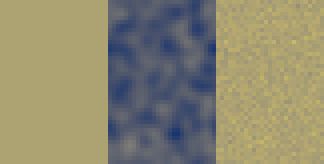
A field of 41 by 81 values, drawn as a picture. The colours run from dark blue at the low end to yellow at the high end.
It is made of 1 by 3 panels. Panel 1,1: high, flat. Panel 1,2: low, blotchy. Panel 1,3: high, fine-grained, faint in contrast.
